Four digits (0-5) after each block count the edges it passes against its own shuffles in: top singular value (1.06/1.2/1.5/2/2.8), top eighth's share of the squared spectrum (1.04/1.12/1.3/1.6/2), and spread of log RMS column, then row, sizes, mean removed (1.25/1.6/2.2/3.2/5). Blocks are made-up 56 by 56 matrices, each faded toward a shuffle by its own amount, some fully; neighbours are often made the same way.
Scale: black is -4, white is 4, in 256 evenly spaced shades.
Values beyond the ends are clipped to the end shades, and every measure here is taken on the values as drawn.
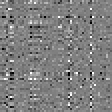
4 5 3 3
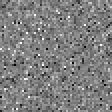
1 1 0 0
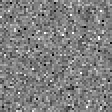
0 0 0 0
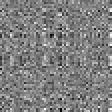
4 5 3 3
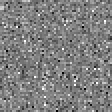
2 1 0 0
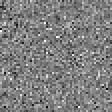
3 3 1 1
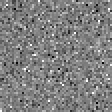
1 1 0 0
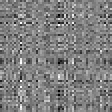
5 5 3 3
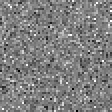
0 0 0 0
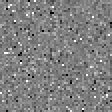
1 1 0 0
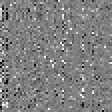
4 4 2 1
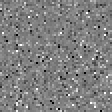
1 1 0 0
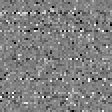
2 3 0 3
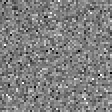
0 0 0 0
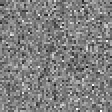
1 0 2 0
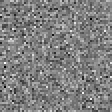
0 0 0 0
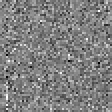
1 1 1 0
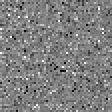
0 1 0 0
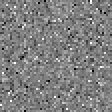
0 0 1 0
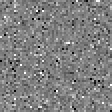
1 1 1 0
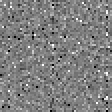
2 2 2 0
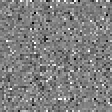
3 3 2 2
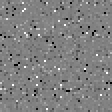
1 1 0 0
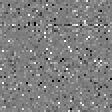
3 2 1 1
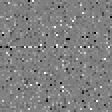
3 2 0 0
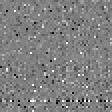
4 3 0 1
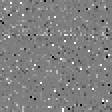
2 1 0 0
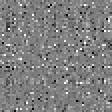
3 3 1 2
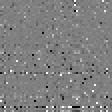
4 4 0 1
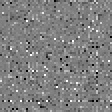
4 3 1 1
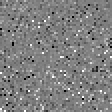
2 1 0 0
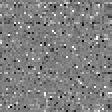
3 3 1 1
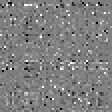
4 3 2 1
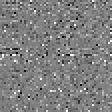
3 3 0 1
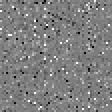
2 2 0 0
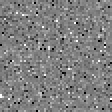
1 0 0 0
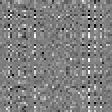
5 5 3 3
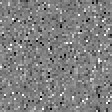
1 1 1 0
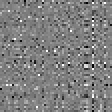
4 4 2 2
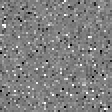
0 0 0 0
